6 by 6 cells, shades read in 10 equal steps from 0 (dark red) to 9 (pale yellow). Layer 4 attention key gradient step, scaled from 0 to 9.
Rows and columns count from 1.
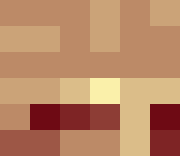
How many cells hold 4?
0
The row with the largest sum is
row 4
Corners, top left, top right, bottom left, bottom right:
5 6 3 1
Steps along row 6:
same up same up down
